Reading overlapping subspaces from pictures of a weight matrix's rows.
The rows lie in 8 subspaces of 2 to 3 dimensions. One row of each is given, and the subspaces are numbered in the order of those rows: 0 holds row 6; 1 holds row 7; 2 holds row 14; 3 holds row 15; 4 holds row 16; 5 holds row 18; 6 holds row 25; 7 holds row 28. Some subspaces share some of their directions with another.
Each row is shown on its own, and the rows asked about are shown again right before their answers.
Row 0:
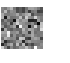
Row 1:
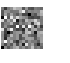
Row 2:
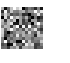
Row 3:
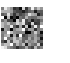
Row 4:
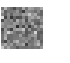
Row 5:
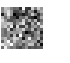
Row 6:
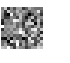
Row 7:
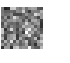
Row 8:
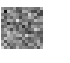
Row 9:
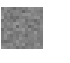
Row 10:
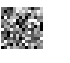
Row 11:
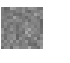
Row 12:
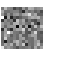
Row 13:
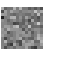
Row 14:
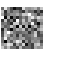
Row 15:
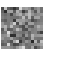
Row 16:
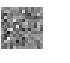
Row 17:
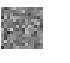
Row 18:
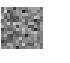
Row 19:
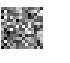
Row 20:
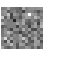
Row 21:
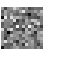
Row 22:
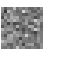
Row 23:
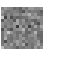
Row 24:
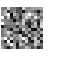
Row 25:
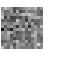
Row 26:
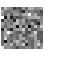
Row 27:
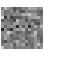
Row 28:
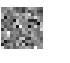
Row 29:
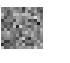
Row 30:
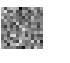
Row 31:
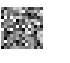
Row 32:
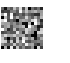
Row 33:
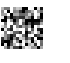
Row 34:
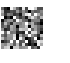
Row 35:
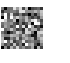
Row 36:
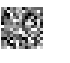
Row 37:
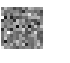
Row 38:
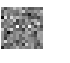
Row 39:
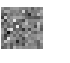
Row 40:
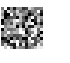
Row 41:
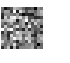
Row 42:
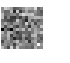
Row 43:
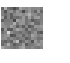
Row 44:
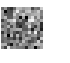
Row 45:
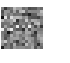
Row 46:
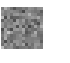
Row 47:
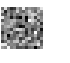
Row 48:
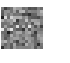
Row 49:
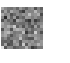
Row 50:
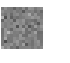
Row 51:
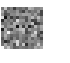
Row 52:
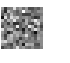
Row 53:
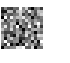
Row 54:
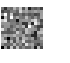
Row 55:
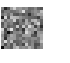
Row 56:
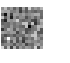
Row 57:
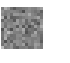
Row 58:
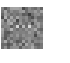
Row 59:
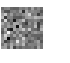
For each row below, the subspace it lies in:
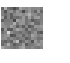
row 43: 3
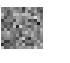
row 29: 7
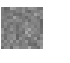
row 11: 1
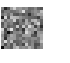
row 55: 1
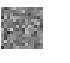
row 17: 1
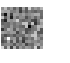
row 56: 4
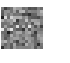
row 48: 6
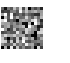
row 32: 4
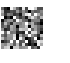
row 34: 1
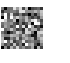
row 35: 4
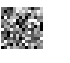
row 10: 7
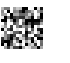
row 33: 2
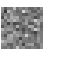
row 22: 5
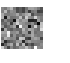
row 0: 7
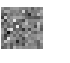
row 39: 4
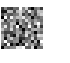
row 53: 3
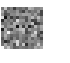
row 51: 0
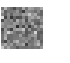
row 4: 7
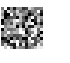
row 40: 0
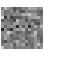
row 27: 6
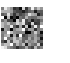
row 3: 7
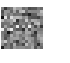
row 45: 6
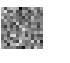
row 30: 3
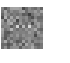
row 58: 2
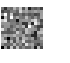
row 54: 4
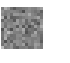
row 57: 1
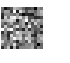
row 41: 6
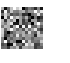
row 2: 2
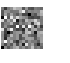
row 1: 2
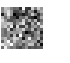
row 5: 7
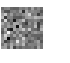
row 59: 4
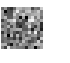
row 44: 7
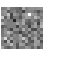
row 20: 0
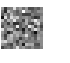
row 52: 5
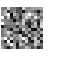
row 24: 0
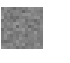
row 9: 5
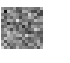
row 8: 5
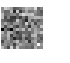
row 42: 6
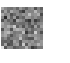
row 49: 2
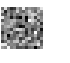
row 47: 7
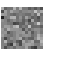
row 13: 2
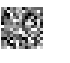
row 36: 0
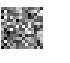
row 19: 5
